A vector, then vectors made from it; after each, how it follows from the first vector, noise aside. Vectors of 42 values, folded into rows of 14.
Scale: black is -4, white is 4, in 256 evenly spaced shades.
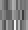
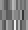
copied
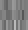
shrunk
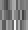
copied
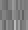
shrunk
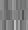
shrunk
